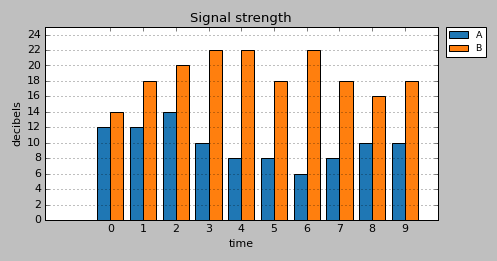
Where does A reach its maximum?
2
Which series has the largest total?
B
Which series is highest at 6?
B
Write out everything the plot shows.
Title: Signal strength
x-axis: time, ticks 0 1 2 3 4 5 6 7 8 9
y-axis: decibels, ticks 0 2 4 6 8 10 12 14 16 18 20 22 24
Legend: A, B
Values:
A: 12 12 14 10 8 8 6 8 10 10
B: 14 18 20 22 22 18 22 18 16 18
